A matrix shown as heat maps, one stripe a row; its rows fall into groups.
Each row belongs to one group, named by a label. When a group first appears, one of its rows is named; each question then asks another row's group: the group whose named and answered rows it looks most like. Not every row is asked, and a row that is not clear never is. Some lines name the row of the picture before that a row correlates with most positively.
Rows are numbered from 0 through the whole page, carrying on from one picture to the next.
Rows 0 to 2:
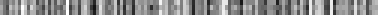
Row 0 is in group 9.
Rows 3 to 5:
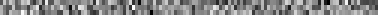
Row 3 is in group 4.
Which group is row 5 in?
9
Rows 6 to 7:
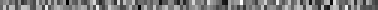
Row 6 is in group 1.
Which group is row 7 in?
4
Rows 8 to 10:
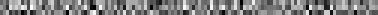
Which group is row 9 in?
9
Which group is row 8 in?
9
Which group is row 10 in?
1
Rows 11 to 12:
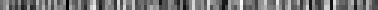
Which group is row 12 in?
1
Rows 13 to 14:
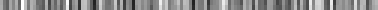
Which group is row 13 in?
9
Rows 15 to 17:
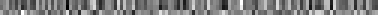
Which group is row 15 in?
1
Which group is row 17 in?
9
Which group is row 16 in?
1
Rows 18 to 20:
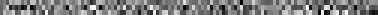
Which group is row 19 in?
1
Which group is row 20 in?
4
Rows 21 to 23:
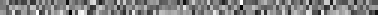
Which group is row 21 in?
1
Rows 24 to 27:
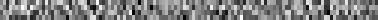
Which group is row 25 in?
9
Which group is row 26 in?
4
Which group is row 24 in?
4
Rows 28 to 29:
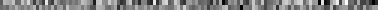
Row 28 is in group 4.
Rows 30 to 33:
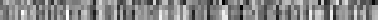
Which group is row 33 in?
9
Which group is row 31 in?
9
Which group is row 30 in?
4
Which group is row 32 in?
9
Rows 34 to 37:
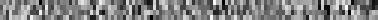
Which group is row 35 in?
4
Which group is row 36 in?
4
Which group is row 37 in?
9
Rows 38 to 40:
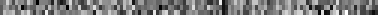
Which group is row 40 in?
4
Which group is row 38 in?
4
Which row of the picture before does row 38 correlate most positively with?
35
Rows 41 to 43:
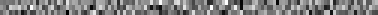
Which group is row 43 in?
1
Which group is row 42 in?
9
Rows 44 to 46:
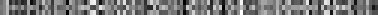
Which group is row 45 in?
4
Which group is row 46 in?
1
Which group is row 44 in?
1
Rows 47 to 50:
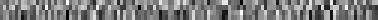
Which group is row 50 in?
1
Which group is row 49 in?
1
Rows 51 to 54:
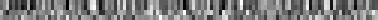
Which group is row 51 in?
1
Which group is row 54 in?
9
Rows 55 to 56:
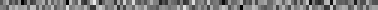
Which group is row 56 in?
9
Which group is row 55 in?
1
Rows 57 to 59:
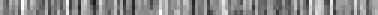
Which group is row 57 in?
9
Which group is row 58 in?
9
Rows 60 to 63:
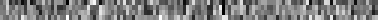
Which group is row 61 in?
4
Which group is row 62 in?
4
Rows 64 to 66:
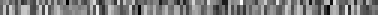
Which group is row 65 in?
4
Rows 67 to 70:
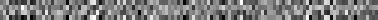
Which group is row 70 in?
1
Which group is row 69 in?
4
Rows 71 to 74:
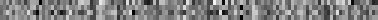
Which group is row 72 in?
9
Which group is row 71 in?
4
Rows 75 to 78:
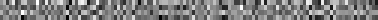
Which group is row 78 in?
1
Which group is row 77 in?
9
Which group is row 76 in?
1
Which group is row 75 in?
4
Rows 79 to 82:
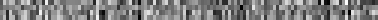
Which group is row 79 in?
4
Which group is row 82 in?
4
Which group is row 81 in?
4
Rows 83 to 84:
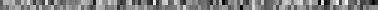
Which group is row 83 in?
4
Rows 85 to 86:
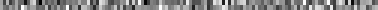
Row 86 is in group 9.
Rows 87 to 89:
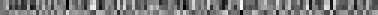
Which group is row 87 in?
1
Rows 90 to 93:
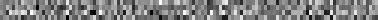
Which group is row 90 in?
9
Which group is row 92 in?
9
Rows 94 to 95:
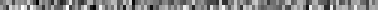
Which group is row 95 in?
9
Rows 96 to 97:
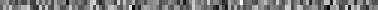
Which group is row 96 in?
1
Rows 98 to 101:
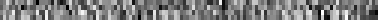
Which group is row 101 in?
4
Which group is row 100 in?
4
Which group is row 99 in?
1
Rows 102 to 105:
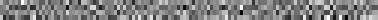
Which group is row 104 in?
9
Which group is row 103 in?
1
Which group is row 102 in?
9
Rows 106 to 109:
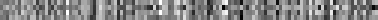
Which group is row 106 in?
9
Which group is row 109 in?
9
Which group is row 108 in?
9
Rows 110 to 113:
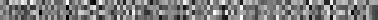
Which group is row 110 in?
9
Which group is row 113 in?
1
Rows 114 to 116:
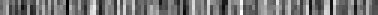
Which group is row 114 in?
1
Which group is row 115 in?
1
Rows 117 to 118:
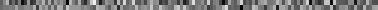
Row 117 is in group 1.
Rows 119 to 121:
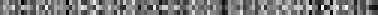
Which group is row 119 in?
1
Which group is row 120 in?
4
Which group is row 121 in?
1
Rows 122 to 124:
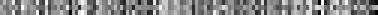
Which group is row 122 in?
4
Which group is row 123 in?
9
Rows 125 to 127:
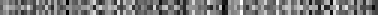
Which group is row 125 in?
1
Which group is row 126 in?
4
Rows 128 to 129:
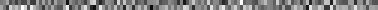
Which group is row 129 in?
9
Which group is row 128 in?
1
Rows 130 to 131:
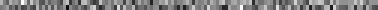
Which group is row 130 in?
9
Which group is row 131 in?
1
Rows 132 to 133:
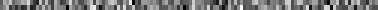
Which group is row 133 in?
1
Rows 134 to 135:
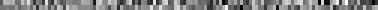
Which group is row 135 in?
9
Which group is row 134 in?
4
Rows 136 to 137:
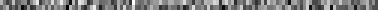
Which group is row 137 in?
1
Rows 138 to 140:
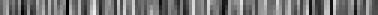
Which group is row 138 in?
1
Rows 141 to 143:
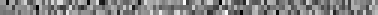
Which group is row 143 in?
9
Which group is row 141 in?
4
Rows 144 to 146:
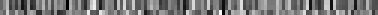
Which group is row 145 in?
1
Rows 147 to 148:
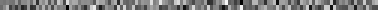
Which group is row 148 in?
1
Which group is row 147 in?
9
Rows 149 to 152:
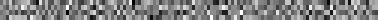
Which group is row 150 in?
9
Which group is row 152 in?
9
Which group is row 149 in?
4
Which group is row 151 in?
1
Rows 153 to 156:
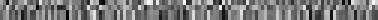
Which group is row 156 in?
1
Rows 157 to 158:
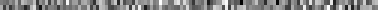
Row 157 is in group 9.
